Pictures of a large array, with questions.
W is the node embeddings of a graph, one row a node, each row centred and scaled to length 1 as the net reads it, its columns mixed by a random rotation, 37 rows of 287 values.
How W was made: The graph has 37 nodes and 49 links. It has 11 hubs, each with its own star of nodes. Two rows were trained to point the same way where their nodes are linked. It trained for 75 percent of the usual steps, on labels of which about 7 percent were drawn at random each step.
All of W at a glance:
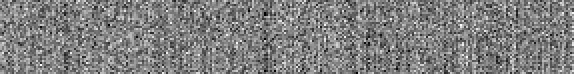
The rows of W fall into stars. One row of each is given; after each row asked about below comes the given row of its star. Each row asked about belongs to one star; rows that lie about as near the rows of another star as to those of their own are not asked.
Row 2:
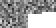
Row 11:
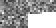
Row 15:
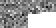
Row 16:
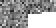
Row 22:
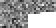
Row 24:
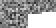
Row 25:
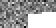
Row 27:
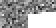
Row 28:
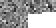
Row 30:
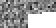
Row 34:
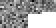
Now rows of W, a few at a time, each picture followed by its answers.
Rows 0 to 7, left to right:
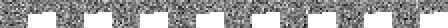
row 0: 24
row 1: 11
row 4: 34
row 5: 34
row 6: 15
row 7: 30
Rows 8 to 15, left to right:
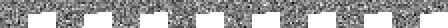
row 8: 24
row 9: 24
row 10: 2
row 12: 22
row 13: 27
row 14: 28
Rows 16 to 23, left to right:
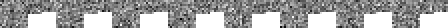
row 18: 22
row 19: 30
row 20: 16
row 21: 22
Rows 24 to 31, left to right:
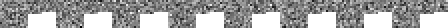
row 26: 2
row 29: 34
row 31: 28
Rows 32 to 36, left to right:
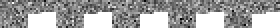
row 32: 25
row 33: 16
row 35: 11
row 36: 27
